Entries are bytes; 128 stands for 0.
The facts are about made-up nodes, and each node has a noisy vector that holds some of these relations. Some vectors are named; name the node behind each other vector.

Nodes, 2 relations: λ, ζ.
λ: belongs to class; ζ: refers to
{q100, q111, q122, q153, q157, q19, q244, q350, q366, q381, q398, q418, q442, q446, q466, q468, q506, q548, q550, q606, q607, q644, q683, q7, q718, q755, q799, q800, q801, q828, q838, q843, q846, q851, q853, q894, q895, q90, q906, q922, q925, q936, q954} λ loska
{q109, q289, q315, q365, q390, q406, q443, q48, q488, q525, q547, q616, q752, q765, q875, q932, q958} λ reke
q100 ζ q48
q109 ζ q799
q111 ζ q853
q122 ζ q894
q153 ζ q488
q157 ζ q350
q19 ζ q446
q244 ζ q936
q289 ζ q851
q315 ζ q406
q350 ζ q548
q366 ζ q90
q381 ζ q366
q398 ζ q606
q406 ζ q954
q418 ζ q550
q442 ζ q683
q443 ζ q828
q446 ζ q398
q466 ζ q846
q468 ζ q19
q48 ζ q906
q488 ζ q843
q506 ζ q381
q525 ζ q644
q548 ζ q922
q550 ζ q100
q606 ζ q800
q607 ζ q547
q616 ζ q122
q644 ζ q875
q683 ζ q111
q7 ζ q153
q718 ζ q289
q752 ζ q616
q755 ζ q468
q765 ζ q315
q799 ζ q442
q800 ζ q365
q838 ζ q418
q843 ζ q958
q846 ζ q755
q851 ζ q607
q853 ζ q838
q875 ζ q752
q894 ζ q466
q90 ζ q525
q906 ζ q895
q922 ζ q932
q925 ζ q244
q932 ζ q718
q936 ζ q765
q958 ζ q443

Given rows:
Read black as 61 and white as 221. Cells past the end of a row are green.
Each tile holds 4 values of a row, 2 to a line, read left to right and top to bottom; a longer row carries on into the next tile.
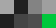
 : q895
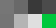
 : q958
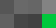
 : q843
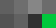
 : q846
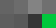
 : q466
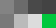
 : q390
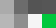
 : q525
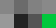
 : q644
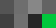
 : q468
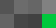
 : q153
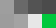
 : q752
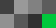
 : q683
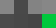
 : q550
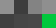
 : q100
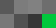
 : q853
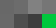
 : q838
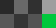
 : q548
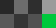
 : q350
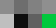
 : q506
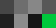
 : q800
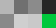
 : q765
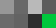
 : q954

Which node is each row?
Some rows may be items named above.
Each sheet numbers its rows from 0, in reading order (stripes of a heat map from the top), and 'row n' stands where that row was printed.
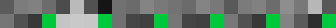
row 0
q853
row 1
q109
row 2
q122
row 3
q122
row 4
q853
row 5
q925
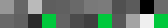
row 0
q954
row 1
q801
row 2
q547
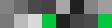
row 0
q390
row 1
q895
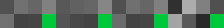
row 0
q7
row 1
q828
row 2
q7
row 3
q799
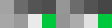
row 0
q875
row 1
q616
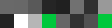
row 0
q365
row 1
q157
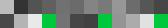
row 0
q48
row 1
q122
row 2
q616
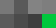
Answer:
q418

